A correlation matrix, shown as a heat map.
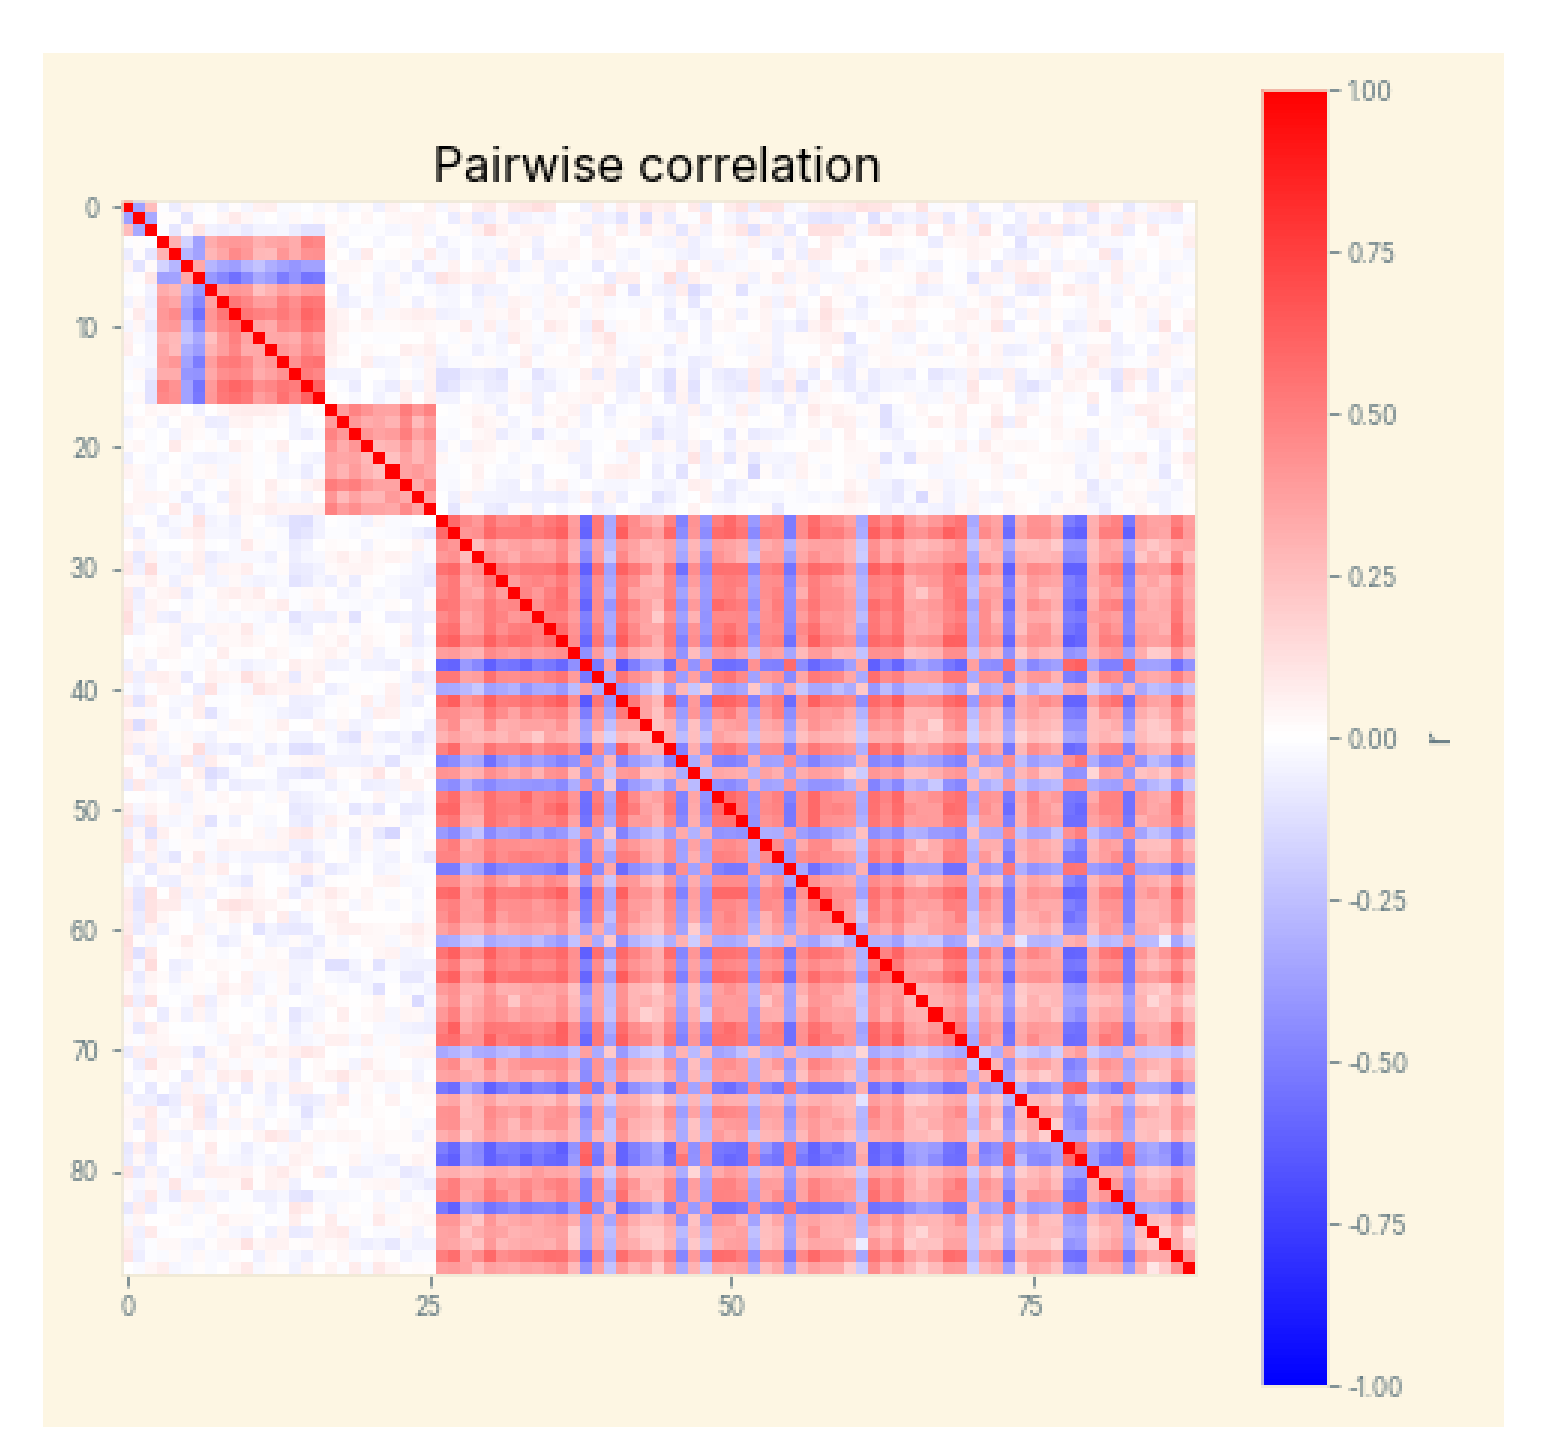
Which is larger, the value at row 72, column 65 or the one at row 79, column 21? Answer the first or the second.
the first
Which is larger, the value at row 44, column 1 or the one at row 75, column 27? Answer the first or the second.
the second
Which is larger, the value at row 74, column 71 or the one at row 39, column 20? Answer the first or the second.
the first
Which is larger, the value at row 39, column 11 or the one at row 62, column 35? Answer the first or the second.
the second
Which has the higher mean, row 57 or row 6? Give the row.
57
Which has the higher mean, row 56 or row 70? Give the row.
56
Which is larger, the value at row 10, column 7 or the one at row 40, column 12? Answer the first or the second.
the first
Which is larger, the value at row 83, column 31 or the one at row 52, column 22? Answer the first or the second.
the second
